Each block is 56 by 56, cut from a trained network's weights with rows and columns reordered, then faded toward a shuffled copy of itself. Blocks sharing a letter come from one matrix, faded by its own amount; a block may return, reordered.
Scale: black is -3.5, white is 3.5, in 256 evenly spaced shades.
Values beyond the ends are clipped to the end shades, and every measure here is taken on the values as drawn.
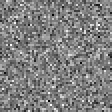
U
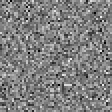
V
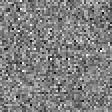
U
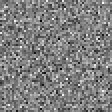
U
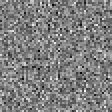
V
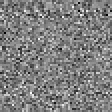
V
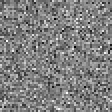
U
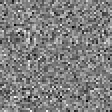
V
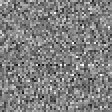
V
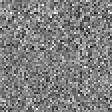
V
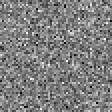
U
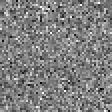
U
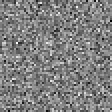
V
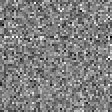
V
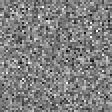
U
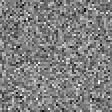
U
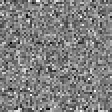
V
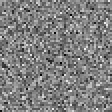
U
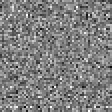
V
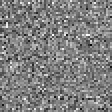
V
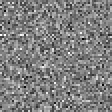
V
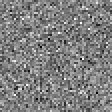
U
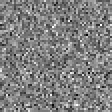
V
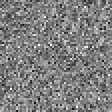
U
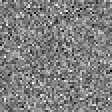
U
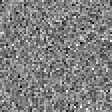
U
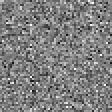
U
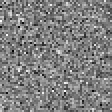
U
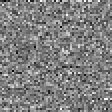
V
